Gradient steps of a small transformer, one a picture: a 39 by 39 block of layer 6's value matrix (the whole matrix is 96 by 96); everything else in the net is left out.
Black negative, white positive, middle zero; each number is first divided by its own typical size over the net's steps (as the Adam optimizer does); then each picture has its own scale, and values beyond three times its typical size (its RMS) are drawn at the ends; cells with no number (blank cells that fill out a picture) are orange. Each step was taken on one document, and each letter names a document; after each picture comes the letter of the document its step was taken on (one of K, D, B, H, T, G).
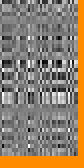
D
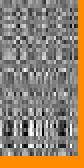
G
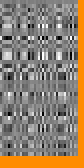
G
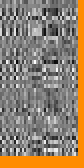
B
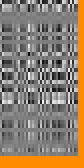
D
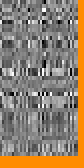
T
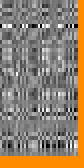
G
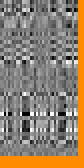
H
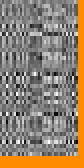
B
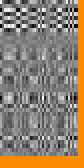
G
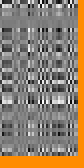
D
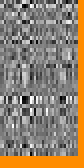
H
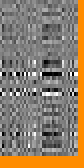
T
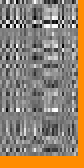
B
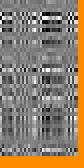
T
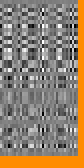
G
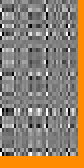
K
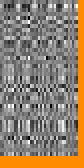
H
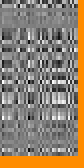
D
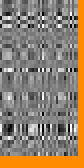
G
